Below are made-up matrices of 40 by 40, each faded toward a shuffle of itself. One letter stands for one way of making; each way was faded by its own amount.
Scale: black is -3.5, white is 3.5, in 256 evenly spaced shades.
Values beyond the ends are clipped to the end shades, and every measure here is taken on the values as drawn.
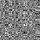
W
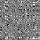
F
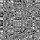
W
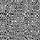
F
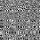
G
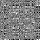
G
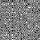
W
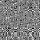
W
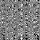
F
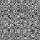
G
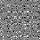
F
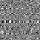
G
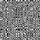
G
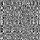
G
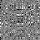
F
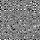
W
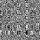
G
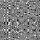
W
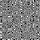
F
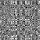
W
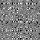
W
